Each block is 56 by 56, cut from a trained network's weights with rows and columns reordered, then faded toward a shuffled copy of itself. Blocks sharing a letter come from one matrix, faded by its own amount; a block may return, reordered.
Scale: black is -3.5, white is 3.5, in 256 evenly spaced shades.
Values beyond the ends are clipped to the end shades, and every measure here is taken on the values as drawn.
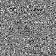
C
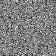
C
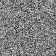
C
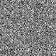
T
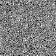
C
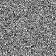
C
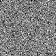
C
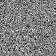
C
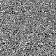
C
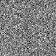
T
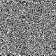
C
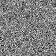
C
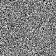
C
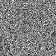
T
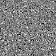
C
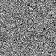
C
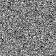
C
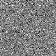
C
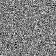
C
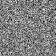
T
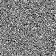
C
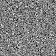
C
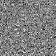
C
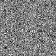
T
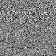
C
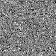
C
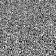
T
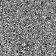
T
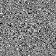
C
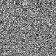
T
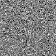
T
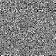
C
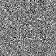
T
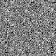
T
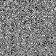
C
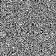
C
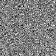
T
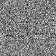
T
